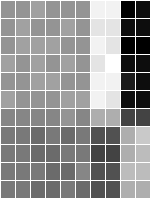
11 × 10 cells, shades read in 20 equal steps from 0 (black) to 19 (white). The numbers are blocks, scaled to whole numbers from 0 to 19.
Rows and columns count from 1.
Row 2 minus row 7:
1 2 1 1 1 1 4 4 -4 -4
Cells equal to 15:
1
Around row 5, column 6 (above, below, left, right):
11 12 11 18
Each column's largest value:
12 12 12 12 12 12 18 19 14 15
